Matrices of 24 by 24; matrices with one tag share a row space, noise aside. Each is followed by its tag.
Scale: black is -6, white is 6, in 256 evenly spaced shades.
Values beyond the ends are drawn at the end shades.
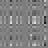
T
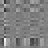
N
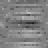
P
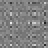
T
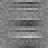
P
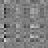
N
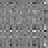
T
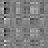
N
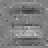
P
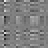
N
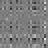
T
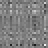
T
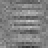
P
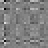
N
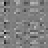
N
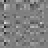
N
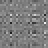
T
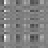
N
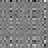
T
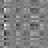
N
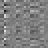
N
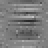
P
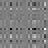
T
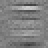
P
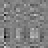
N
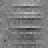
P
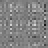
T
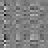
N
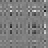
T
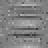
P
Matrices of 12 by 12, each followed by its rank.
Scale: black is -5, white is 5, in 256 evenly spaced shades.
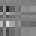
one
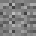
two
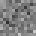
full rank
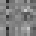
two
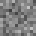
full rank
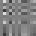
one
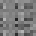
two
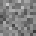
full rank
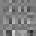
two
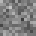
full rank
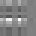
one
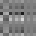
one
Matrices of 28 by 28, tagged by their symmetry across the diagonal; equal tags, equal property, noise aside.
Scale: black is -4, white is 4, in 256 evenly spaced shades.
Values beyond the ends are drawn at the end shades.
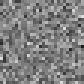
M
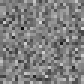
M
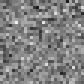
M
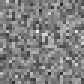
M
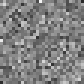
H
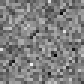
H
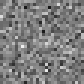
M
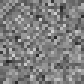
H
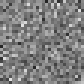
H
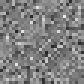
H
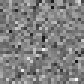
M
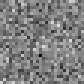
M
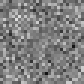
H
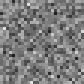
H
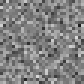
H
